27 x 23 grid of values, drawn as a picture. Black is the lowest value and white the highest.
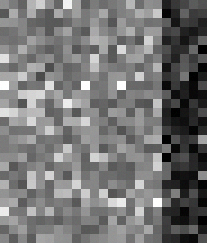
The ninth with the highest average is the middle left. A vertical seam about 80% of the way across splits the table, and the left part is higher. The middle right is the ninth with the lowest average.
